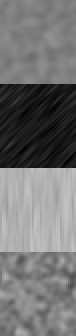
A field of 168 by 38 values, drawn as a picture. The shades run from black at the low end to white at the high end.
It is made of 4 by 1 panels. Panel 1,1: middling, blotchy, faint in contrast. Panel 2,1: very low, slanting up to the right, faint in contrast. Panel 3,1: high, streaked downward, faint in contrast. Panel 4,1: middling, blotchy.
